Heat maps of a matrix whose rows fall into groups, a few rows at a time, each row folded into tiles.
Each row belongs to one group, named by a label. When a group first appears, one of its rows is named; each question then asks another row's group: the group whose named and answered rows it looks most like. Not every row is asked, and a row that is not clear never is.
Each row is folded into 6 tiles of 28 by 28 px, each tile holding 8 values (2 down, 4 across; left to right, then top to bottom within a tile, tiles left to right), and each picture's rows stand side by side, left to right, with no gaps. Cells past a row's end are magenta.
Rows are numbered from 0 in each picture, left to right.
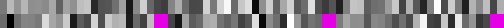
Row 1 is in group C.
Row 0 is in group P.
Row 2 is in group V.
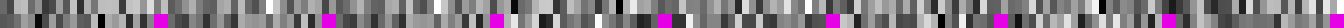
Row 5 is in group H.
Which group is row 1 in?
V
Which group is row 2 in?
V
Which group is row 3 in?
H
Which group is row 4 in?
C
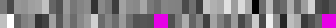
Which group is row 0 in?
H
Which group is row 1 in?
C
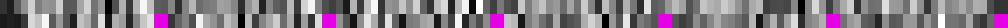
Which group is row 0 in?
P
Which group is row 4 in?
P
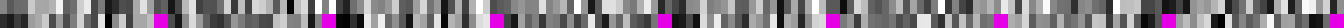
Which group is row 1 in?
V
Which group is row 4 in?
P
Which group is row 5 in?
V
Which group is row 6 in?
H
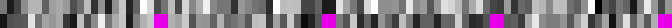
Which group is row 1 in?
H
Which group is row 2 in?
C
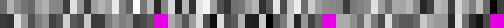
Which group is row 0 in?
C
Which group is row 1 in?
H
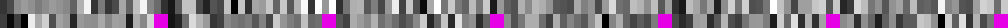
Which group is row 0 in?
P
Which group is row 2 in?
V
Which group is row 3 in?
H
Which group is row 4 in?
V
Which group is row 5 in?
V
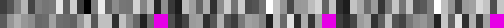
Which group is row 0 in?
V
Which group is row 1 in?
V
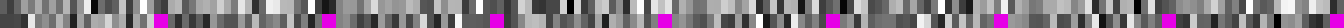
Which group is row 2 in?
C
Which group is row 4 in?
C
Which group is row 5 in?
V
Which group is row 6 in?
C
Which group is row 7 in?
C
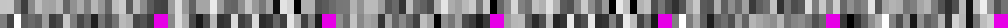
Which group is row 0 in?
C
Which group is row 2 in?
H
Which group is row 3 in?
C
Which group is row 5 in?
P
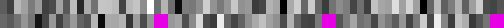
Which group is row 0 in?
V
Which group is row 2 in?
C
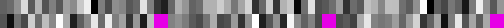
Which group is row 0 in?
P
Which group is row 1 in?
C
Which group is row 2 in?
P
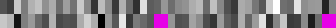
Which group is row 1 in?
H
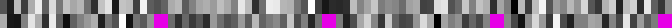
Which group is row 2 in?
H
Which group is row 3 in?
H
